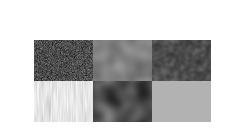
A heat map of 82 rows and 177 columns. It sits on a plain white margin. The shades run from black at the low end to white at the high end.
The table splits into 2 rows of 3 panels. Panel 1,1: low, fine-grained. Panel 1,2: middling, smooth, faint in contrast. Panel 1,3: low, blotchy, faint in contrast. Panel 2,1: very high, streaked downward, faint in contrast. Panel 2,2: low, smooth. Panel 2,3: high, flat.
